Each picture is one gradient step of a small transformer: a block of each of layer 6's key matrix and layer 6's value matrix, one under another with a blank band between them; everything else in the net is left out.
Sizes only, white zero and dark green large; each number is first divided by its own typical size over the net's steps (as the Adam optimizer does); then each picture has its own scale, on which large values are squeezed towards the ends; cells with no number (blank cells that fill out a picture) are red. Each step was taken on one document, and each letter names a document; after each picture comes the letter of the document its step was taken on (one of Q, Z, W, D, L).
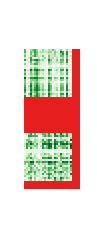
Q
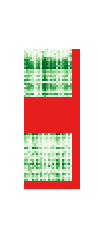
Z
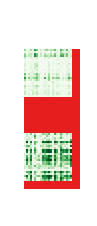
Q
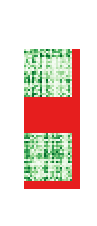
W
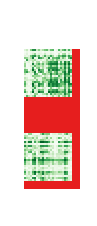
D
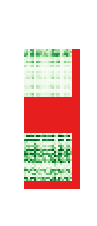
W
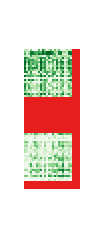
Z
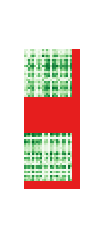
Z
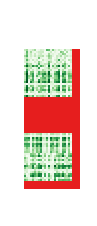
Z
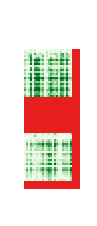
Q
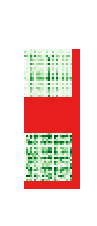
Q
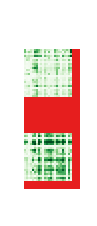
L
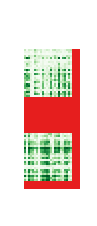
D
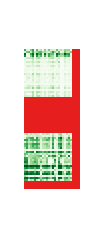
W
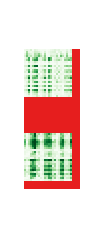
L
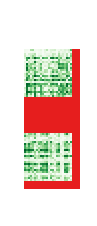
D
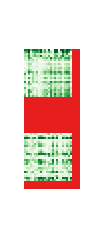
D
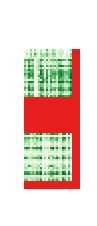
Z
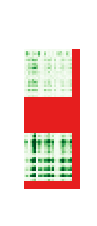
L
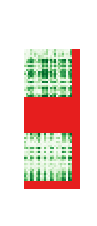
Z
